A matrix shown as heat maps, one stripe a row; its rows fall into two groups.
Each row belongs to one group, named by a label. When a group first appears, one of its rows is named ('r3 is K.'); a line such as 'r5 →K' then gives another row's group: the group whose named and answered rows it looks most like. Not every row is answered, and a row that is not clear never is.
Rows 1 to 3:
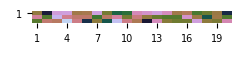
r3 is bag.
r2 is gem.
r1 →gem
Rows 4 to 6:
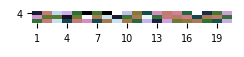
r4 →bag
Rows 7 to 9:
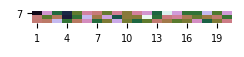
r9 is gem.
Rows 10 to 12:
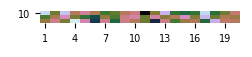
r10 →gem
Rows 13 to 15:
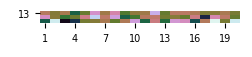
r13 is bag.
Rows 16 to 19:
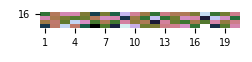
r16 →bag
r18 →bag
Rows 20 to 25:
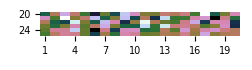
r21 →gem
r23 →gem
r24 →bag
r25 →bag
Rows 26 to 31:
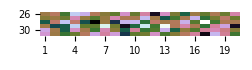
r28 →bag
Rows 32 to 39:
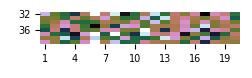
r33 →gem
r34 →bag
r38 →gem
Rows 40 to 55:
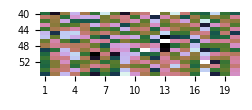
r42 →bag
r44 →bag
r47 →gem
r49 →gem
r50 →bag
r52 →bag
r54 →bag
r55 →bag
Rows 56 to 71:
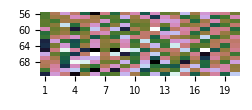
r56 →bag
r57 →bag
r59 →gem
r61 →gem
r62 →bag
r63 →gem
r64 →gem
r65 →bag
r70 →bag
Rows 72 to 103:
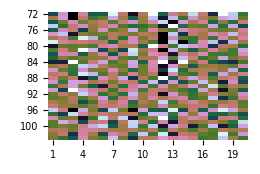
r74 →gem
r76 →gem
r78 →bag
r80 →gem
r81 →bag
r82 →gem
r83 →gem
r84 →gem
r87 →bag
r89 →gem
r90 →bag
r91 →gem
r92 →bag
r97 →gem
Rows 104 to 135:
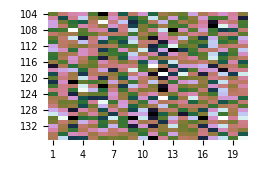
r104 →bag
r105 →gem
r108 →gem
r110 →gem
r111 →bag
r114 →bag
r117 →gem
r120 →bag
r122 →bag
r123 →bag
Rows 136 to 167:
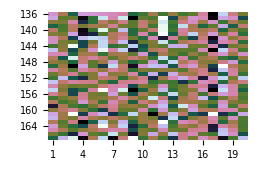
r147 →gem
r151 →gem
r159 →gem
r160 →bag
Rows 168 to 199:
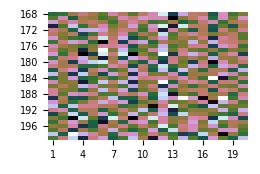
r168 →gem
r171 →gem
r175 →bag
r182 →gem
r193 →gem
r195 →bag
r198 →gem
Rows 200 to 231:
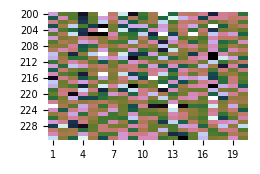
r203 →bag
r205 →bag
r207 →bag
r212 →bag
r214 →gem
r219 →bag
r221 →bag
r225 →gem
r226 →bag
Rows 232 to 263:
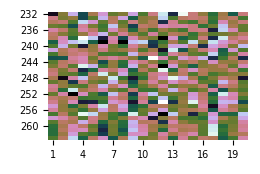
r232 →gem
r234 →bag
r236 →bag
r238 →bag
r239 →bag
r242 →bag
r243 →gem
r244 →bag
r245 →bag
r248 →gem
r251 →gem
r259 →bag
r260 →bag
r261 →bag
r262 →bag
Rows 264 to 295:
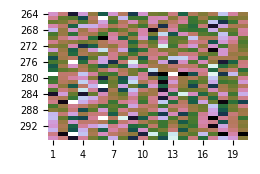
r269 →gem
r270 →bag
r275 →gem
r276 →gem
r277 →bag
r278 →gem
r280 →bag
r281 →bag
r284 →gem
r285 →bag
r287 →bag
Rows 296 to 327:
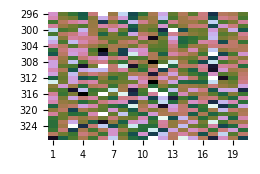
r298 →bag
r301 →bag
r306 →bag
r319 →bag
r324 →gem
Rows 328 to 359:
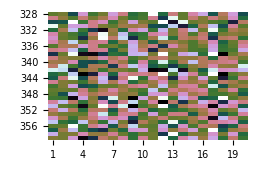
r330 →gem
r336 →bag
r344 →gem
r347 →gem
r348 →gem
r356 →gem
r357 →bag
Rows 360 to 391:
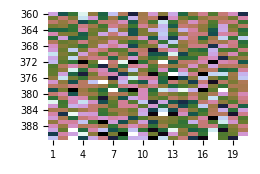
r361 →bag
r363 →gem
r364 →gem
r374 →gem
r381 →bag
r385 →gem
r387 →bag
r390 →bag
